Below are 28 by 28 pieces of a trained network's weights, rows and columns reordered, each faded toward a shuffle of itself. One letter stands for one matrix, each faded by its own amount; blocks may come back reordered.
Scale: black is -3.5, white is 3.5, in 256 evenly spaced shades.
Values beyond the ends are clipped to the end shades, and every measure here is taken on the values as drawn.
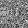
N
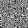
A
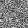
N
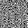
A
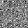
A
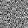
A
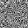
A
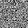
N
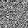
N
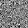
A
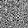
A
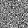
N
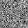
A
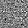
A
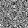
N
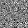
A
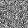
N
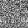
N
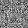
N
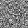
N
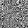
A
